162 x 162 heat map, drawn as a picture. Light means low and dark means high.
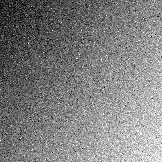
Overall the values sit about 50% of the way up the scale. There are no regular stripes. No row or column stands out. The ninth with the highest average is the top left. The halves do not mirror each other. The field climbs toward the top left. The grain is fine, like static. The ninth with the lowest average is the bottom right.
